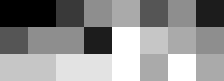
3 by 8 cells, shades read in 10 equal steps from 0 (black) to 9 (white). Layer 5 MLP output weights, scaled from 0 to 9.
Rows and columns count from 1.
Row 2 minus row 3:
-4 -2 -3 -7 0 1 -3 -1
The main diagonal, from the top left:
0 5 8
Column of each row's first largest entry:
5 5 5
